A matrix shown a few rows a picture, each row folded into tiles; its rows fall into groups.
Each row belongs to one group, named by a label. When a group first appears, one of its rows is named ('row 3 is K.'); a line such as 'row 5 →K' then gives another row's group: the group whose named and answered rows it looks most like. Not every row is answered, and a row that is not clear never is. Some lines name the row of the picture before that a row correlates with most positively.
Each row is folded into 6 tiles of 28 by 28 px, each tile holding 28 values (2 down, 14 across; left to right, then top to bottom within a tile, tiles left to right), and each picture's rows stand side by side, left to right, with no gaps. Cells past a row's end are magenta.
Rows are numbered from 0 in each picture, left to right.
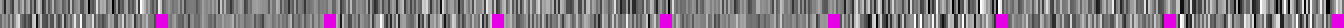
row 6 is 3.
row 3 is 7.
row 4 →7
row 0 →3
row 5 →3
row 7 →7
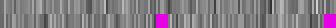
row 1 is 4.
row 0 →3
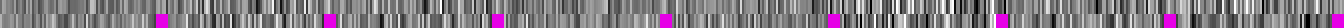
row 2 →3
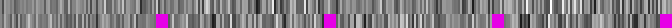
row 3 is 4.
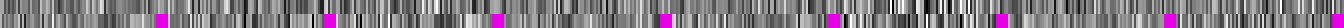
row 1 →7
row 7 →3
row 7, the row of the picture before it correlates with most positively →0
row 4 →4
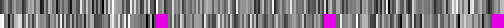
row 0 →4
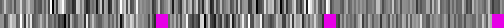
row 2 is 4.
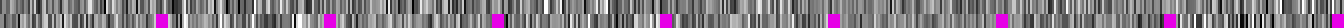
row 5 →7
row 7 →3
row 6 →4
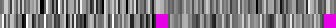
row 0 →4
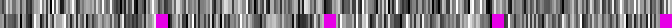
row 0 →7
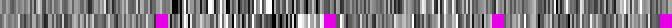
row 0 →3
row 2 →7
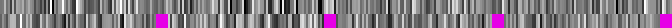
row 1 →7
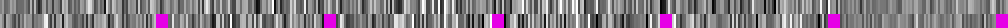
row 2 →7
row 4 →4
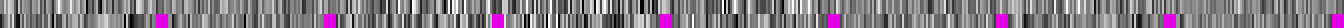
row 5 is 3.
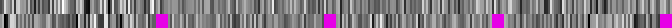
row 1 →3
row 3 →4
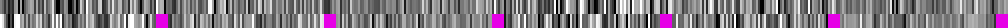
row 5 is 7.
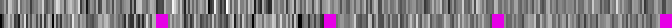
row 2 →3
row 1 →4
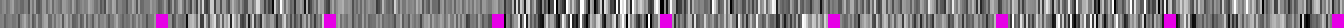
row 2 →4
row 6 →3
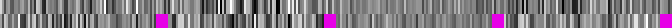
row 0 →3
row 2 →3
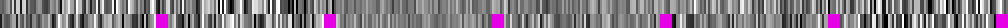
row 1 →7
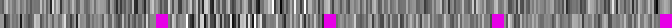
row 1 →3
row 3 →7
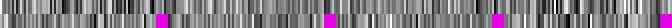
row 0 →7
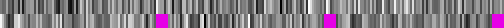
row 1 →3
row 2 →4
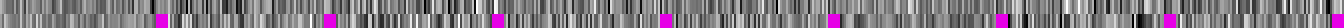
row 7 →7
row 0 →7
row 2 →3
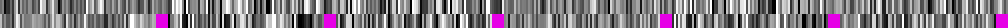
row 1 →4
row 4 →4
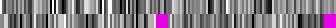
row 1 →4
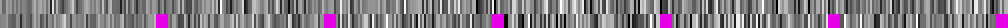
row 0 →7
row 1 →7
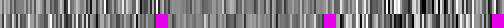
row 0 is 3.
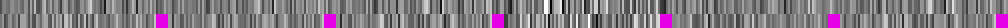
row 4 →3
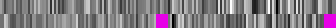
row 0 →7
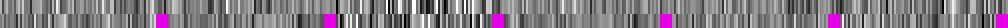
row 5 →4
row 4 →7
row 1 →4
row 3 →4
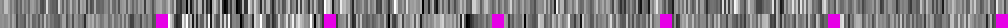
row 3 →7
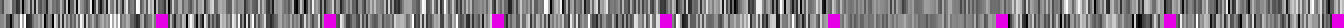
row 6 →4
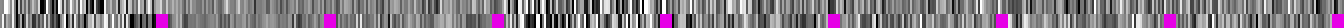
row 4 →4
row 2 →4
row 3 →3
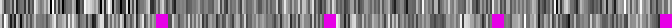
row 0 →7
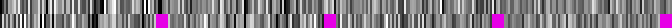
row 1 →7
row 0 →4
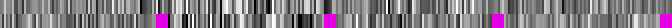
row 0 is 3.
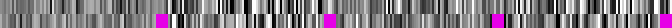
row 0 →7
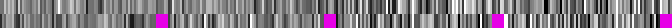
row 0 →4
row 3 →4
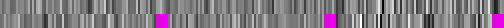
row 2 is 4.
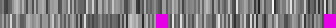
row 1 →3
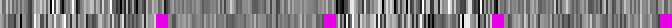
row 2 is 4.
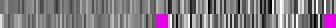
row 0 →4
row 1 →4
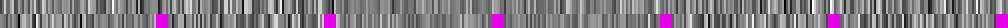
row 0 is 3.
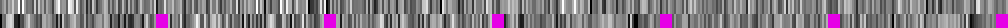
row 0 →4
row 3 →4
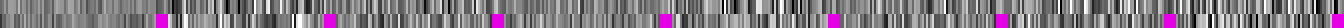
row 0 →4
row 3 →7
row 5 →3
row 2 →3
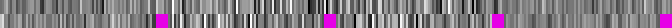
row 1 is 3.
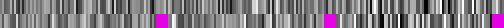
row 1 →7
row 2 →3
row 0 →7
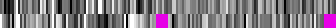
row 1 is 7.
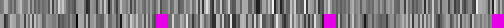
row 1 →3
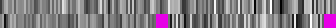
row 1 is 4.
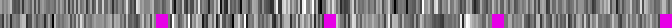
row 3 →3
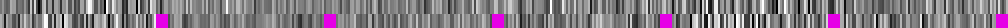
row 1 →4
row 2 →3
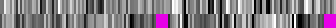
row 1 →4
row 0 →4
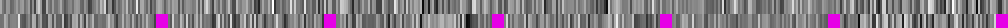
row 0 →3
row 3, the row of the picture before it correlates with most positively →0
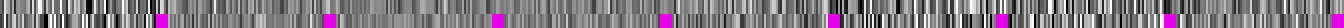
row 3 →3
